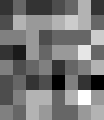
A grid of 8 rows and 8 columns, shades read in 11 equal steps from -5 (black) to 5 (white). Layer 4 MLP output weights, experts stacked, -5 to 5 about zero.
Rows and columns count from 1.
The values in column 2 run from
-4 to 2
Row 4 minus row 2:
-1 -6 0 -2 -1 -2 2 0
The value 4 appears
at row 4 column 7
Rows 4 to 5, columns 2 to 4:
-4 1 -1 / -2 -1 0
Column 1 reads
-3 -2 0 -3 0 -2 -2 0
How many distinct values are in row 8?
4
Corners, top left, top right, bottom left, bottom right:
-3 -3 0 2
